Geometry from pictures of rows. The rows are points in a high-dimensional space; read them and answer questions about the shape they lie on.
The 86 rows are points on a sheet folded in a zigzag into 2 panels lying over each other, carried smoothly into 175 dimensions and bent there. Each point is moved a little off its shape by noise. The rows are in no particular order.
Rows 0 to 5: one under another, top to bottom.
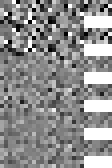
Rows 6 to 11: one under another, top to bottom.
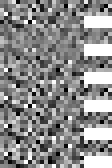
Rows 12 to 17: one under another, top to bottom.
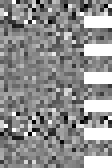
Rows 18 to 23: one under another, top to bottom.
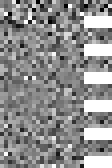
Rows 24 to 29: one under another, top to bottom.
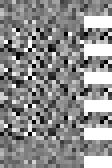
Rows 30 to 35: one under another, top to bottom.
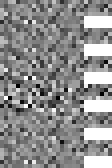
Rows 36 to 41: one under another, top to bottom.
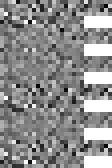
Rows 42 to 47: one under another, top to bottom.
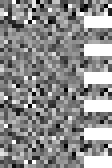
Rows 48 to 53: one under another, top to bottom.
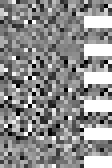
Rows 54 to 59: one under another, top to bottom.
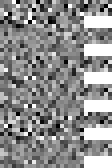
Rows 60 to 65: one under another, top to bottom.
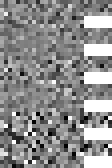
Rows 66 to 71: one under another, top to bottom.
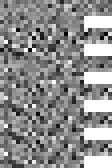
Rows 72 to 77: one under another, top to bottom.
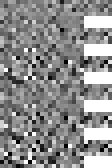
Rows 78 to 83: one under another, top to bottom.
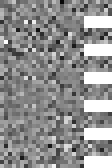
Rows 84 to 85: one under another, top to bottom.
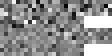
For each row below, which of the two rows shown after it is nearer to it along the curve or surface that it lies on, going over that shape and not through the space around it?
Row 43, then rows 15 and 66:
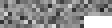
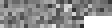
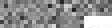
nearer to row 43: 66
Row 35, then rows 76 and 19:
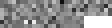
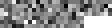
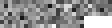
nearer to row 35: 19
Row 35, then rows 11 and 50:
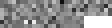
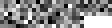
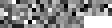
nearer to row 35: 50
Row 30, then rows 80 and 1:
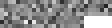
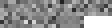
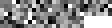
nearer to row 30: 80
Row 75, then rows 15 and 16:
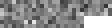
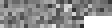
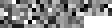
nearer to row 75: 15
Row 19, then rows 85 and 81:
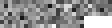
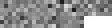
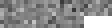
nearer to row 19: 85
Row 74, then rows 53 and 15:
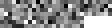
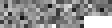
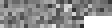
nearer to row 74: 15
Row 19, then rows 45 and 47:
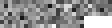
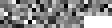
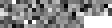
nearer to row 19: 45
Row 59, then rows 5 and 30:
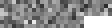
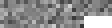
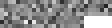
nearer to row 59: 5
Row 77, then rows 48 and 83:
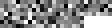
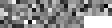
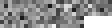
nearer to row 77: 48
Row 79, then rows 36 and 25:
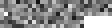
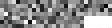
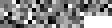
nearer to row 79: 25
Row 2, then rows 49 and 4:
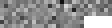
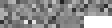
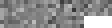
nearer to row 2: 49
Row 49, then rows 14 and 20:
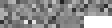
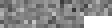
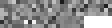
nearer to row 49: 20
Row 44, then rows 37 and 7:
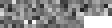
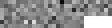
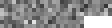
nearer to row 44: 7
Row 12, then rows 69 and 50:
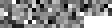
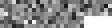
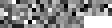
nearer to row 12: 69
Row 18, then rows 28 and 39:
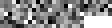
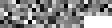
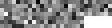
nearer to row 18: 39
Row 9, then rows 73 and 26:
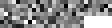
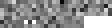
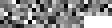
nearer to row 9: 26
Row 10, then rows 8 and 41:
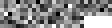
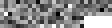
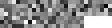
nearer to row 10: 8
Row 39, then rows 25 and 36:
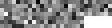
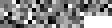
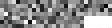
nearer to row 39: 25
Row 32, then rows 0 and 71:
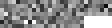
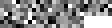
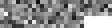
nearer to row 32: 0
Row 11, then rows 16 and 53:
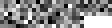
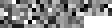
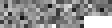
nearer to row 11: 16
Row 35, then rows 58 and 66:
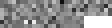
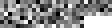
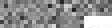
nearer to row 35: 66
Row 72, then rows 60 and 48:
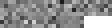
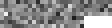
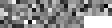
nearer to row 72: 48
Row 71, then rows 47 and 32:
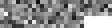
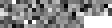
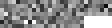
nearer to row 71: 47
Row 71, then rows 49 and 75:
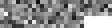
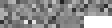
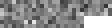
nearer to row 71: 75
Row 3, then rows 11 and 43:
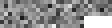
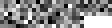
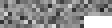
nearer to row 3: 43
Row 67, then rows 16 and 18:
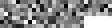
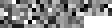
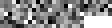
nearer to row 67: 16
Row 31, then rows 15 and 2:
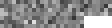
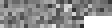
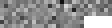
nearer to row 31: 15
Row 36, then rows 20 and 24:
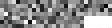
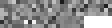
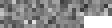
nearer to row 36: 20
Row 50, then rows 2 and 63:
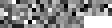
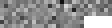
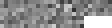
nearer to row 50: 2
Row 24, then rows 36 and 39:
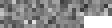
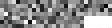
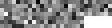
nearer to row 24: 39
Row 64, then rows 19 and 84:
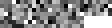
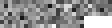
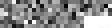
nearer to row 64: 84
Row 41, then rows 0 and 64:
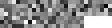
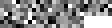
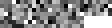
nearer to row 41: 0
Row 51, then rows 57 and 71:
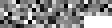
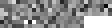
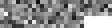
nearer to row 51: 57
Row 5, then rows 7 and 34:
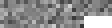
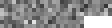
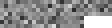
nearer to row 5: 7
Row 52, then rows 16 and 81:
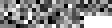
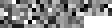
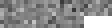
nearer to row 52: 16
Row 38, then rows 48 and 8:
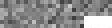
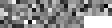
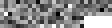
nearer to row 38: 8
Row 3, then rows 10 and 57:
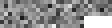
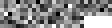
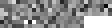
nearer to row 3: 57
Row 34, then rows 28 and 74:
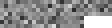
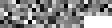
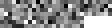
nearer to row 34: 28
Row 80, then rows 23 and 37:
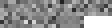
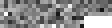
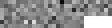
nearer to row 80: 37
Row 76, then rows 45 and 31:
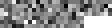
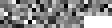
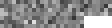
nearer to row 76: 31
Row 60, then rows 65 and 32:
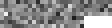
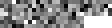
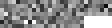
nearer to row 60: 65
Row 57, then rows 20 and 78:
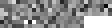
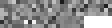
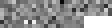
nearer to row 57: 20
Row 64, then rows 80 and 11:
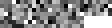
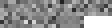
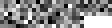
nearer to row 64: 11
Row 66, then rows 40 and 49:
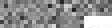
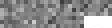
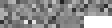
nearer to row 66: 49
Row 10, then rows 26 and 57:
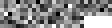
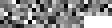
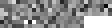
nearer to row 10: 26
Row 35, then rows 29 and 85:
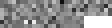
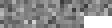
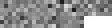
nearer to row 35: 85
